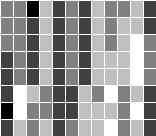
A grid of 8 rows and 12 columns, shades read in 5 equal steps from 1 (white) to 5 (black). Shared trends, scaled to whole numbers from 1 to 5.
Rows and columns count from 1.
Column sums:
30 19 29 18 32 26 26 17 17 20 12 29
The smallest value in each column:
3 1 2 2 4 3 2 2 1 2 1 3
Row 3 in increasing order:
1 2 2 2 3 3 3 3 3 4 4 4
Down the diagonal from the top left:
3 3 4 2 4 4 2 2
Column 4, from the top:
2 2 2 2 2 3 3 2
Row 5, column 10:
2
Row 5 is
4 3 4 2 4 3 4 2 2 2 1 3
